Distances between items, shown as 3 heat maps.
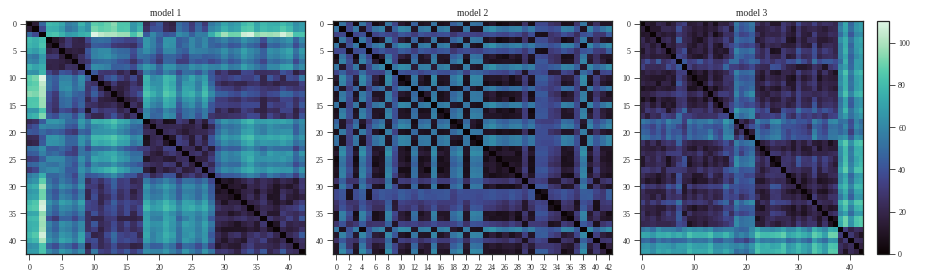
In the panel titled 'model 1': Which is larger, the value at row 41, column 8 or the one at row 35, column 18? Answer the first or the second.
the second
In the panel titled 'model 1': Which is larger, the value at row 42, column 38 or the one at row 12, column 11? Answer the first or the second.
the first
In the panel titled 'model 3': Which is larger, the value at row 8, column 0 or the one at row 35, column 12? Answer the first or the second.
the first
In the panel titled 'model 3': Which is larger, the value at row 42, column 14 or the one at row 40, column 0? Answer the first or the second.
the first
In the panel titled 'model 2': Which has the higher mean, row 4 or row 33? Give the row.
4
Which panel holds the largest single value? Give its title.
model 1
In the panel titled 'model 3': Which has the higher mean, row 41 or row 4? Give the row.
41
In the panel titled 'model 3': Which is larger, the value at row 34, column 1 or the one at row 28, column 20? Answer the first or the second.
the second
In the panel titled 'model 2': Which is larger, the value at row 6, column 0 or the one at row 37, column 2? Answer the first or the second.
the second
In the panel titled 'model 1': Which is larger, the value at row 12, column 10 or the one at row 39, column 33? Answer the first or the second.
the first
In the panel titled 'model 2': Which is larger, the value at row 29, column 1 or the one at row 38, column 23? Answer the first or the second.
the second
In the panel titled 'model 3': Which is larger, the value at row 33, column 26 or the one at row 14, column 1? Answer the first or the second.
the first
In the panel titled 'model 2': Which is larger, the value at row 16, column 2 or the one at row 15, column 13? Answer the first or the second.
the second
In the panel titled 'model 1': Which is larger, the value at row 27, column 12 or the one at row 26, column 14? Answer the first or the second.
the first
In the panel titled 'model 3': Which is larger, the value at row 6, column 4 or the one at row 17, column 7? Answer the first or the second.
the second
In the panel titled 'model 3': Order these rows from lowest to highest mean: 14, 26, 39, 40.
14, 26, 40, 39
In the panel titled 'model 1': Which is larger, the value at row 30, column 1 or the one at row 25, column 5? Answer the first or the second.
the first
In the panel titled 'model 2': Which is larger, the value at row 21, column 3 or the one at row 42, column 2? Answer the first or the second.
the first
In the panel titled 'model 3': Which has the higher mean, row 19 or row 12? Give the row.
19
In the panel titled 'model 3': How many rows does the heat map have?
43
